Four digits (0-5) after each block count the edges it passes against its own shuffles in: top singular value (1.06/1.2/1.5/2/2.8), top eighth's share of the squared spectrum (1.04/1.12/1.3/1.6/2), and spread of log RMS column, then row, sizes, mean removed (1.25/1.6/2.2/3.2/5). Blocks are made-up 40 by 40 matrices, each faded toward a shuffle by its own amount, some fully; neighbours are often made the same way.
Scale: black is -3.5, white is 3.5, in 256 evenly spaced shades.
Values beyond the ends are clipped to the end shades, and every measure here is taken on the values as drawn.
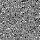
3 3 1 1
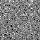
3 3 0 0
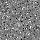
0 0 0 0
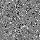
2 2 0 0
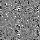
3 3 2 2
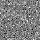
2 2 0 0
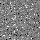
1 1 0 0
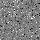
0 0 0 0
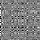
4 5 3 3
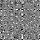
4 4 2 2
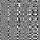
4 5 4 2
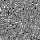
2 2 0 0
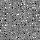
2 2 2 0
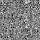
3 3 0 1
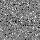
0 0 0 1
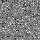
0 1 0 0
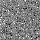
0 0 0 0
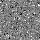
0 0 0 0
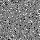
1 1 0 0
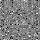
3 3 1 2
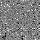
3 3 1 1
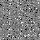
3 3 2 1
